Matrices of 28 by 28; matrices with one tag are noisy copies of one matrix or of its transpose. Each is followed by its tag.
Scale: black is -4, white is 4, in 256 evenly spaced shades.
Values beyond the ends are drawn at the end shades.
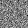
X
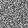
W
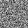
W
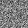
X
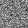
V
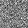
V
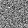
W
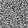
W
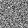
W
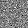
X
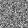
W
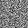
X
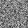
V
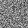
W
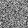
V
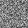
V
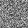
V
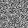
X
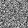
V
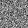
X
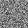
W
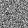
W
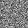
X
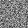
V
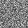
V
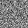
X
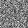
V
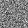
W
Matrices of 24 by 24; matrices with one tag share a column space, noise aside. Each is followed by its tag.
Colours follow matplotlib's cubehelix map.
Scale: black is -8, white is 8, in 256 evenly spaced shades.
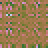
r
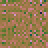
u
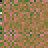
u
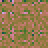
u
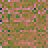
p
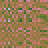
p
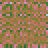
r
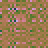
p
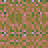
u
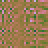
p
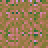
u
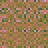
p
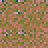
u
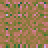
r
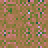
u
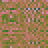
p
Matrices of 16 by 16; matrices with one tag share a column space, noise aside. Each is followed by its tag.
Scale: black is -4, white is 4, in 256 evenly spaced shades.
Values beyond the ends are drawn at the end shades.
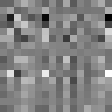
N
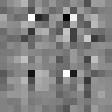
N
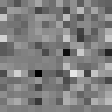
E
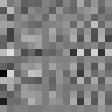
E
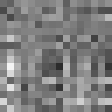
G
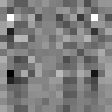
N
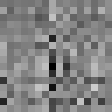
G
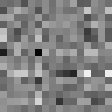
E
